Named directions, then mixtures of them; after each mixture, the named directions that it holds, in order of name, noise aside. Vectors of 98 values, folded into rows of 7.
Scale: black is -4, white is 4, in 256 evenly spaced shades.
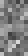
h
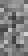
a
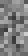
a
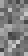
h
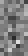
a, h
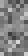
h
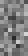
a, h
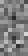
a, h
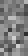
a, h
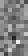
a, h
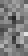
a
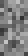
a, h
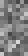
h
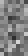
a, h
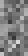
h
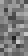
a, h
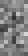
a
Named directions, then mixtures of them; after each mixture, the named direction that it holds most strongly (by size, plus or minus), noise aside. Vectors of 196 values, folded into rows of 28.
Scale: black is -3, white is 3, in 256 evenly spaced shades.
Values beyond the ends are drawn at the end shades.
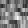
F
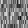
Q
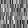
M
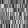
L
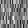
M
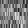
L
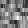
F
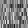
Q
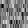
L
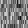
Q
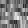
F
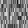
Q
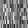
M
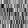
L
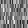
M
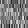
L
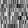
Q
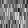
L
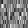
Q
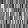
L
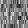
Q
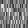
L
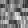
F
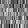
L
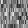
Q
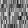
Q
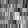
F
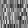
Q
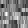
F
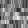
F
